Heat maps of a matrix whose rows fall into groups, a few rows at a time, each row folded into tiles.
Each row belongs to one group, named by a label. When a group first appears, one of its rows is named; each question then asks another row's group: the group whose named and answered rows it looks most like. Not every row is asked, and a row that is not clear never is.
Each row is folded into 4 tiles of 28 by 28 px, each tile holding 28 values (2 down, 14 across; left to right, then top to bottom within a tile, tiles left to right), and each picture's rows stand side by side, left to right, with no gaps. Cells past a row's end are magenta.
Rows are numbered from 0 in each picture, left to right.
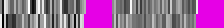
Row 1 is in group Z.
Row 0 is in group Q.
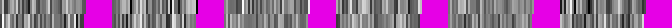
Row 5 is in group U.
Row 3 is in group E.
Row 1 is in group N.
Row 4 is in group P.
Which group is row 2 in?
Z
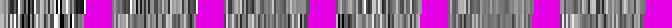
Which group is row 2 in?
P
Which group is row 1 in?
Z
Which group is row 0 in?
Z
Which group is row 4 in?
P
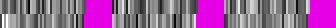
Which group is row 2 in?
E
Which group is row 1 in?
U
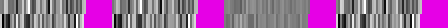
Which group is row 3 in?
Q
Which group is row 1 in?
Q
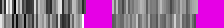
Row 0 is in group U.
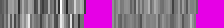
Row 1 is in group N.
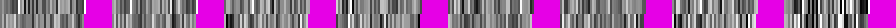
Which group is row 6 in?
Q
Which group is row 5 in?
P
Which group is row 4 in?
U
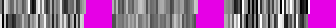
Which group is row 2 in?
Z
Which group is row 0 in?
Q
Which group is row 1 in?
E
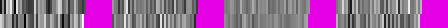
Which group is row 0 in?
U
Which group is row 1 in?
E
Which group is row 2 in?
U
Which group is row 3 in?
U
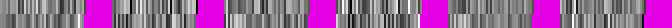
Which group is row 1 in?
N
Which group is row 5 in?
E
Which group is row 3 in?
U
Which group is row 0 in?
N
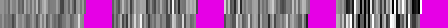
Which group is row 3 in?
Z
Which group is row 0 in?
N
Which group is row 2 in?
E
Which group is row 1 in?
N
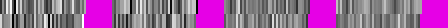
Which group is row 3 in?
E
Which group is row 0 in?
U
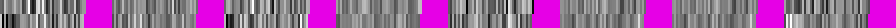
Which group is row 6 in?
N
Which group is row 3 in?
E
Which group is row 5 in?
N
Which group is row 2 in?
Q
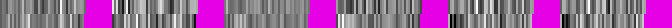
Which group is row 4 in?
Q
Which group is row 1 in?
E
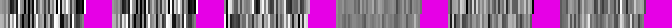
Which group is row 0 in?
Z
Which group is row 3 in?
N
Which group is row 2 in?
Q
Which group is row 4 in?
N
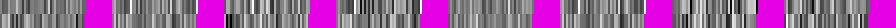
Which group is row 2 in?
Q
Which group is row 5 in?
Z
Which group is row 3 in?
Z
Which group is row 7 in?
P
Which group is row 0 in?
P
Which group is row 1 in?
Z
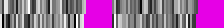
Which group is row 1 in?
P
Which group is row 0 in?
Q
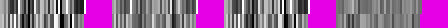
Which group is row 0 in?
Z
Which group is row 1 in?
Z
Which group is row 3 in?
P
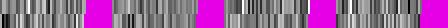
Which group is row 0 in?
Q
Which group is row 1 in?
P
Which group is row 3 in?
E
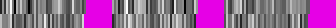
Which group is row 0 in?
U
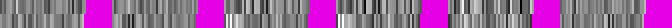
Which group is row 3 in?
P
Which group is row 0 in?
U
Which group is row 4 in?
E
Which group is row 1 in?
P
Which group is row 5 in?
U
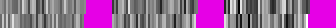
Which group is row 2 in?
U
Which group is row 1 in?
U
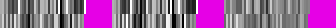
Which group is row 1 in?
Z
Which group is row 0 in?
Z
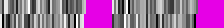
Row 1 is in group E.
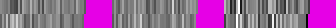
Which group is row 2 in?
E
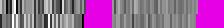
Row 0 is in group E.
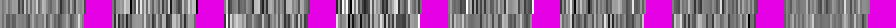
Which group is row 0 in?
N
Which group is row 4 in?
Z
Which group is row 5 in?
U
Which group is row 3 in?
U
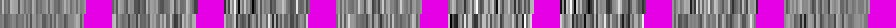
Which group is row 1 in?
U
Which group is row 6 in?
N
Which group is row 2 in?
U
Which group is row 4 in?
Q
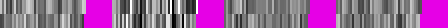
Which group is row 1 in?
Z
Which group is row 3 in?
U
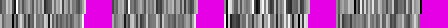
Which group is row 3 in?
N
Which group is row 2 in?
Q
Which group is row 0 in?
U
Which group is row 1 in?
U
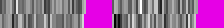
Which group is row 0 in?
U
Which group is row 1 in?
Q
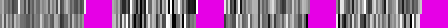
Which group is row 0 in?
Z
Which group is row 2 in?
E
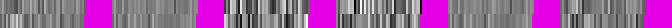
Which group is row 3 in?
N
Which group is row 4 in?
N
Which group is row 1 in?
N
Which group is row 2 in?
U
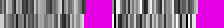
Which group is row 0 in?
U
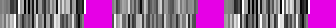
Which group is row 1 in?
P
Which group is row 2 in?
Z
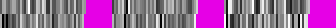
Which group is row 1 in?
U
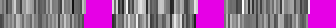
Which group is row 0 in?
E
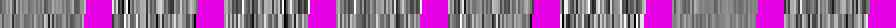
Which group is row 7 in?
U
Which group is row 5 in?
Q
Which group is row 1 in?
E
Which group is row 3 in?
Z
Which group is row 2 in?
Z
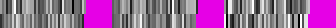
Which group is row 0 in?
E
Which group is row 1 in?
N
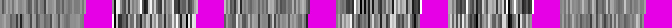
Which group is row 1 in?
Q
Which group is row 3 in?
Z
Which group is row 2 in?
E
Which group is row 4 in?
Z
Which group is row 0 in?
P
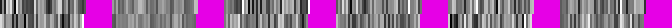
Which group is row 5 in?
N
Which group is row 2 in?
Z
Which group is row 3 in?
U
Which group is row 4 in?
Q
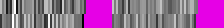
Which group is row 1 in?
E
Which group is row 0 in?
E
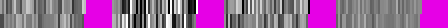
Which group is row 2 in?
N
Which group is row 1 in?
Z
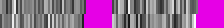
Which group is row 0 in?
E
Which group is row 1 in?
U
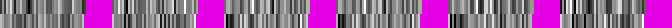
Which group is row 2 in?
Q
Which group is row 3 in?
Q
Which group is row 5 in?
U
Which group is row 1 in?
U
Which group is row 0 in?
U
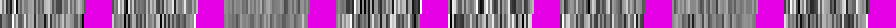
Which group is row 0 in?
E
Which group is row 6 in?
P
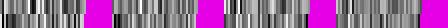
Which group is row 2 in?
E
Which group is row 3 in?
E
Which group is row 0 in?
Q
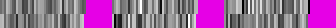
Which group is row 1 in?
Q
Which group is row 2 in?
N
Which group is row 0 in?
U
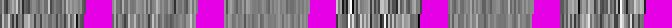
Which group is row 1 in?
N
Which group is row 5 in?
N
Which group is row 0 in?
P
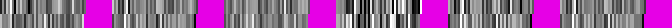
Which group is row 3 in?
Z
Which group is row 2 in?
N
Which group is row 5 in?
E
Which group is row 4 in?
E
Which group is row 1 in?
E
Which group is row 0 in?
U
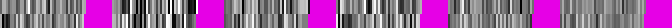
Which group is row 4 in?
E
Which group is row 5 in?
N
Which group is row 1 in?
Z
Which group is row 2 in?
N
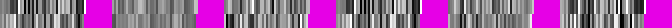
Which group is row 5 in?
Z
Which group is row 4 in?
U
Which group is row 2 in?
Q
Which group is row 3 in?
Z
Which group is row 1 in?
E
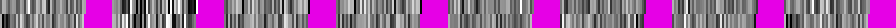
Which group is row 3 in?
N
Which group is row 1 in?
Z
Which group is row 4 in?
U
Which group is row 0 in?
Q
